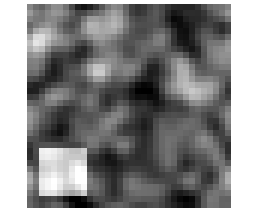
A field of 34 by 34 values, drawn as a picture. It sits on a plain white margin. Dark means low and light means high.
Odd patch: higher, in the bottom left. Ninth with the highest average: bottom left. Odd rows or columns: none. Grain: blotchy. Roughest part: bottom left. Average level on the scale: 40%.
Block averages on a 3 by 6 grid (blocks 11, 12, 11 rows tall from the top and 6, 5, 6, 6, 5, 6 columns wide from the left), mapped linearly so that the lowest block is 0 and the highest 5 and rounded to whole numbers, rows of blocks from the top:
4 2 4 2 1 2 / 1 2 2 0 3 3 / 5 5 1 1 1 2
